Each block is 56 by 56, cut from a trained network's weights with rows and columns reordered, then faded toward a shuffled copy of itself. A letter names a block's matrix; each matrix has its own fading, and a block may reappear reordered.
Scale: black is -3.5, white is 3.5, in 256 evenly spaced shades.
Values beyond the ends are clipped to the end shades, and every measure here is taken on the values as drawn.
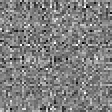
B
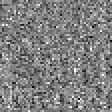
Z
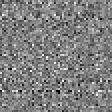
B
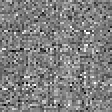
Z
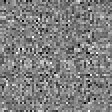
B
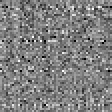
Z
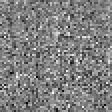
Z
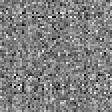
Z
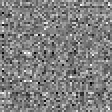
B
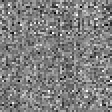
Z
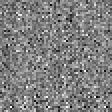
Z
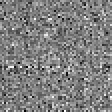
Z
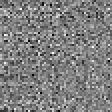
B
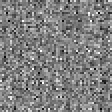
Z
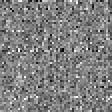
Z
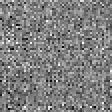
B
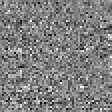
B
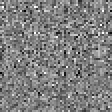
Z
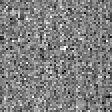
Z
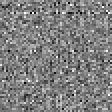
Z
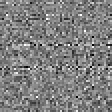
B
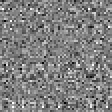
B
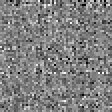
Z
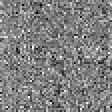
Z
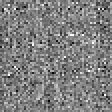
Z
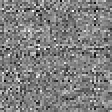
B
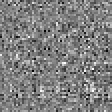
B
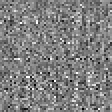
Z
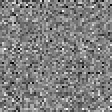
B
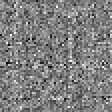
Z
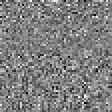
B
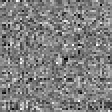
B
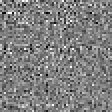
B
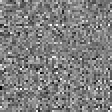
B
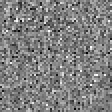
Z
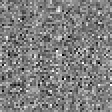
Z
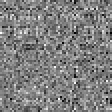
B
